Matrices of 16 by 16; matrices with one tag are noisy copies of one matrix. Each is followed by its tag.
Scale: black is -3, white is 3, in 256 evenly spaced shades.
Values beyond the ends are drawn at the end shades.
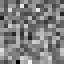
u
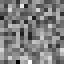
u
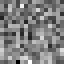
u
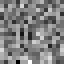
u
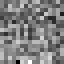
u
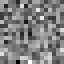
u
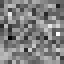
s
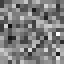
s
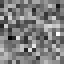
s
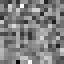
u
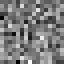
u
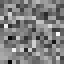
s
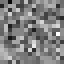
s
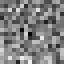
u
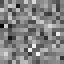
s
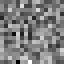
u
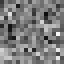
s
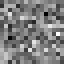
s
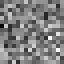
s
